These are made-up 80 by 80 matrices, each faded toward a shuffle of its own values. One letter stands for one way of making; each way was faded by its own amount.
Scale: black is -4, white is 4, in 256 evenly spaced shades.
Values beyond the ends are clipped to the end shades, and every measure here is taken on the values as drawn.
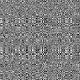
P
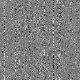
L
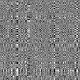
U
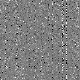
L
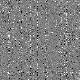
L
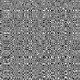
P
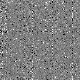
L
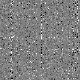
L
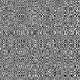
P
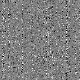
L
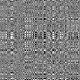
U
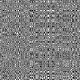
P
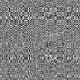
P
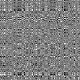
P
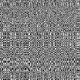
P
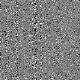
L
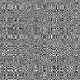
P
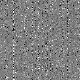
L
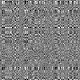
U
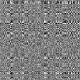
U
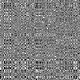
P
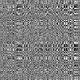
U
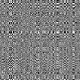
U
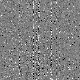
L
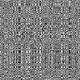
P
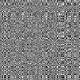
U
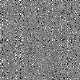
L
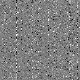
L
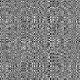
U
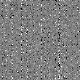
L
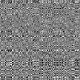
P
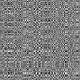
U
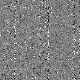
L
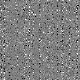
L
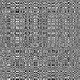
U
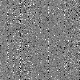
L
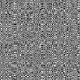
P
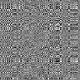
U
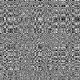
P
